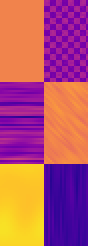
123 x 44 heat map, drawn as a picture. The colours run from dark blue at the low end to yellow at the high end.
It is made of 3 by 2 panels. Panel 1,1: high, flat. Panel 1,2: low, checkered. Panel 2,1: low, streaked across. Panel 2,2: high, slanting down to the right, faint in contrast. Panel 3,1: very high, smooth, faint in contrast. Panel 3,2: very low, streaked downward, faint in contrast.
